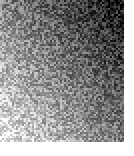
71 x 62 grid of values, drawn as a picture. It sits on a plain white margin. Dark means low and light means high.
The bottom left is the ninth with the highest average. The texture is fine-grained noise. The field climbs toward the bottom left. The histogram is bell-shaped. No row or column stands out. The top right is the ninth with the lowest average. No regular stripes run through it.
